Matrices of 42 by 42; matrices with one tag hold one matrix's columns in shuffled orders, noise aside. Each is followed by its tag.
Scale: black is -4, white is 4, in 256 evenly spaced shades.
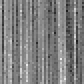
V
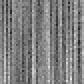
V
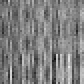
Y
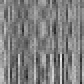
Y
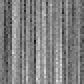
V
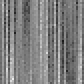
V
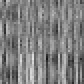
Y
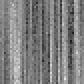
V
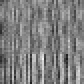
Y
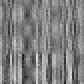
Y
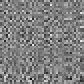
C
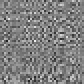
C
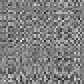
C
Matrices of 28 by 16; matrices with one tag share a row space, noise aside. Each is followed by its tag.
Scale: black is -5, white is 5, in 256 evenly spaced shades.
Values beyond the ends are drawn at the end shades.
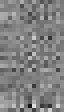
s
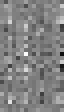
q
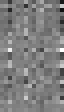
q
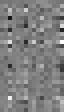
q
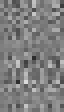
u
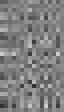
s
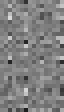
q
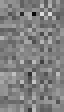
s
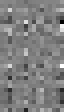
q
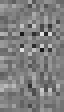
s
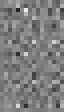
u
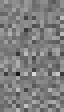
u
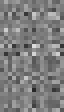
u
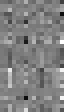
q
